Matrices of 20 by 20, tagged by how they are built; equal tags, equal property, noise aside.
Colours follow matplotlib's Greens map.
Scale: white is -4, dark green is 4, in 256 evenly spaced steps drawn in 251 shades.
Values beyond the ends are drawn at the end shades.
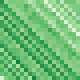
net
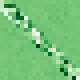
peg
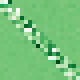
peg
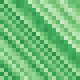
net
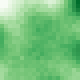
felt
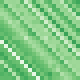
net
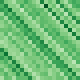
net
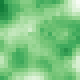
felt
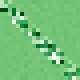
peg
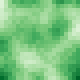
felt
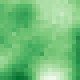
felt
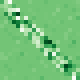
peg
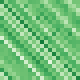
net
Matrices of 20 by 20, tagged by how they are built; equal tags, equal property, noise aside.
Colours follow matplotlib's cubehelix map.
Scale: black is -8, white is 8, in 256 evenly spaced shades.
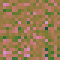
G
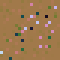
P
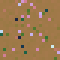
P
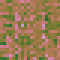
G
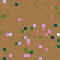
P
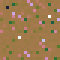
P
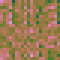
G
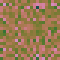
G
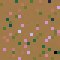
P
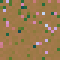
P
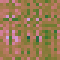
G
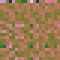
G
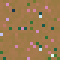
P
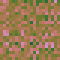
G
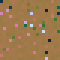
P
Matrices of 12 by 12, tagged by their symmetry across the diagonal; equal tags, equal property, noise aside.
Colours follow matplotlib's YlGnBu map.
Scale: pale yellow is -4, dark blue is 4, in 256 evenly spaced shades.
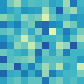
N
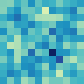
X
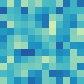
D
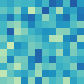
D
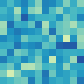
N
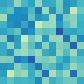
X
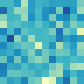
N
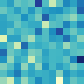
D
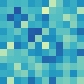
X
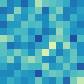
X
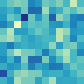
D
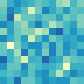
N
